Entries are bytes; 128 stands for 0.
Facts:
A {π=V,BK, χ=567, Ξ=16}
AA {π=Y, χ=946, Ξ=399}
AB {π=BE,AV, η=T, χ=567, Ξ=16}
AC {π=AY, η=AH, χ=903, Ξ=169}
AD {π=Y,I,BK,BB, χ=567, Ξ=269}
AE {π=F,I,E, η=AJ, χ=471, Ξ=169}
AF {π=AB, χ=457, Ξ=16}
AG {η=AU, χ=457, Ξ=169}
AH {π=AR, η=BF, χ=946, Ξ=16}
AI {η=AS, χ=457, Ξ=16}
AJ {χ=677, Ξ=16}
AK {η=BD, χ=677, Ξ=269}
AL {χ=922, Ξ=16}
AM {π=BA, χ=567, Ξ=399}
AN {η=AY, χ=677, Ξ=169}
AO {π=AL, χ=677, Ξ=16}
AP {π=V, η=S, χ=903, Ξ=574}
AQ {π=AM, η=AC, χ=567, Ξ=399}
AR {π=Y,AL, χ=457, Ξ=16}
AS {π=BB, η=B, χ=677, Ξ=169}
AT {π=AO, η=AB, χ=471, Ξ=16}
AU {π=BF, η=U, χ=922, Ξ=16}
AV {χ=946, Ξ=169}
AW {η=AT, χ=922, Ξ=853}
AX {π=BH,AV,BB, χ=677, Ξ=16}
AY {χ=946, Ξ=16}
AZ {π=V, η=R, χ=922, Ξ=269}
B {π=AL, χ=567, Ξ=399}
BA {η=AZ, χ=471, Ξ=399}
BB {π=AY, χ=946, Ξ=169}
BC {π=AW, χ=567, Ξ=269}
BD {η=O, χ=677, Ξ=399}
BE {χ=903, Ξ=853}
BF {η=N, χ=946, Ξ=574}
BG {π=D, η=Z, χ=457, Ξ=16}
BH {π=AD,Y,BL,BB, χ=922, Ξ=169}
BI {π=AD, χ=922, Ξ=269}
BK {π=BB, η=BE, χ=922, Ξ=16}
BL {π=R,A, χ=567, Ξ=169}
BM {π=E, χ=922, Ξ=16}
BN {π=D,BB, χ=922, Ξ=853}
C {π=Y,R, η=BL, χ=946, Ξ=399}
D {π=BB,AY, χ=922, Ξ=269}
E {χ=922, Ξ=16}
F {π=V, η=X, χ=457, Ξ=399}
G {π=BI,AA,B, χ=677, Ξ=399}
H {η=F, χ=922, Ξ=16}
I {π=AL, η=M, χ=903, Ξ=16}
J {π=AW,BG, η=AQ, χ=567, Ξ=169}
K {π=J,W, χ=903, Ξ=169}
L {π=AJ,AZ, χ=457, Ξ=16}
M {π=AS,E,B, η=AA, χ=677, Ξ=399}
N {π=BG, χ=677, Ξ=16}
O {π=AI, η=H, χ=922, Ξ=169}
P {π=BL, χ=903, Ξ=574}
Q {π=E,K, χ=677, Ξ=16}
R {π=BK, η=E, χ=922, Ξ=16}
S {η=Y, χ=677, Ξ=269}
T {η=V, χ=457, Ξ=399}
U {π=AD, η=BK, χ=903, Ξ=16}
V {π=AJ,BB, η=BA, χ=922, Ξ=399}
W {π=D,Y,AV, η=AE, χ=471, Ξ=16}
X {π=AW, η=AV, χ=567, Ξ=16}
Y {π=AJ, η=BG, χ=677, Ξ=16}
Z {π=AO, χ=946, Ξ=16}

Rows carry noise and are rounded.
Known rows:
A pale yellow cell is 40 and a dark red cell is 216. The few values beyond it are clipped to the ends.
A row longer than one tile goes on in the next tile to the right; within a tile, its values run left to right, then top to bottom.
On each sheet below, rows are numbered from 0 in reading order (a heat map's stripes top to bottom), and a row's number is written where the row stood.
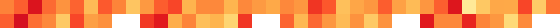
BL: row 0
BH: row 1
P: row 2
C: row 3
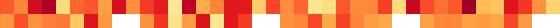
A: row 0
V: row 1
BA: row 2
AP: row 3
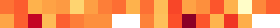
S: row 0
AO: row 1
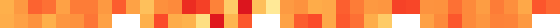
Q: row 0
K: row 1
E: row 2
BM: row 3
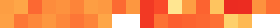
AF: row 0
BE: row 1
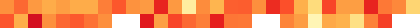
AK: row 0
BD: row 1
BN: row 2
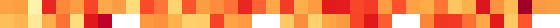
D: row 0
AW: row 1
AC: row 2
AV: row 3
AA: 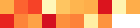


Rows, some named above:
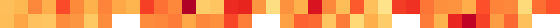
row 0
W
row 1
AP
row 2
R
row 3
AL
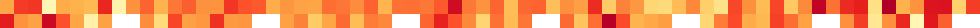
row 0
AA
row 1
BF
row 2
AX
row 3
BL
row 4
AR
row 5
X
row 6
V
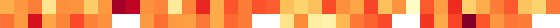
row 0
H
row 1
AY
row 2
BG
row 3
B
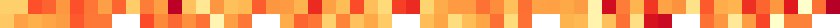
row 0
N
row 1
AD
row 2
R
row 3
W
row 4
D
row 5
BK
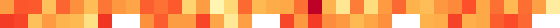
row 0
BH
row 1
Y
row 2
BI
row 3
BC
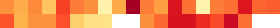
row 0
U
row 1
F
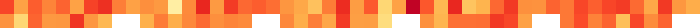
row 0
BF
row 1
AY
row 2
AU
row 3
AQ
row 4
AE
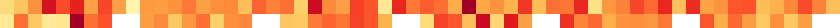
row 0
J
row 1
AX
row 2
AH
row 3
AZ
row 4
T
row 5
P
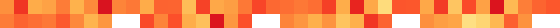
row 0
AJ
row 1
O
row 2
AT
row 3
AB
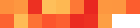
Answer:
AQ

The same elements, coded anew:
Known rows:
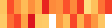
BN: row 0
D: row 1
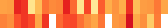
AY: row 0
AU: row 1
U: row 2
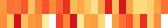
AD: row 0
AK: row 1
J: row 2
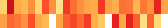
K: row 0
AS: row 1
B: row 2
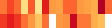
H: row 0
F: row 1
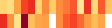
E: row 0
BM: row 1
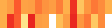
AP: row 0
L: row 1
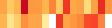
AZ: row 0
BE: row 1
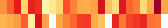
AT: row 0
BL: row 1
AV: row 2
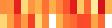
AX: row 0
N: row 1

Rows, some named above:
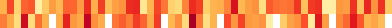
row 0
BA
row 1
P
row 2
AY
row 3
R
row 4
S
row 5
AT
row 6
AR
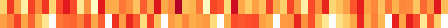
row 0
AE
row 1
X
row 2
B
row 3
BC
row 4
K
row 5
AE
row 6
V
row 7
B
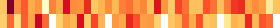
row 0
AW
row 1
T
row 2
AA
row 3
BH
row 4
AB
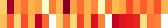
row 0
AW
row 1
AW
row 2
AL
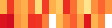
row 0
BF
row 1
AC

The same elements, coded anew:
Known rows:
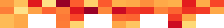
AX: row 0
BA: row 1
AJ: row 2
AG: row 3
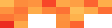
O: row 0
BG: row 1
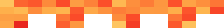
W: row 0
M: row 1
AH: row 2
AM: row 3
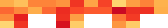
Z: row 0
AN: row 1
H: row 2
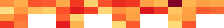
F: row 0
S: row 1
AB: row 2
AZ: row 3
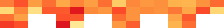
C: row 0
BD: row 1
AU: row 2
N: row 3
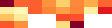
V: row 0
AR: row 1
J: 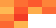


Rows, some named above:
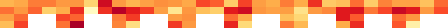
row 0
N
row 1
B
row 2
BE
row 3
F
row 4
AK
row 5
BN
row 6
AL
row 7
BF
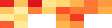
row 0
D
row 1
X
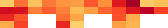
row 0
AL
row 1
AC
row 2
AW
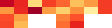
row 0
T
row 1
AA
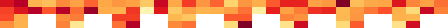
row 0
AW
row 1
AY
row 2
B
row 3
AP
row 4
AR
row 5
AT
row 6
AZ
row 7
R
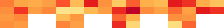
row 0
BC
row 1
BH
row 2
AK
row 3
AB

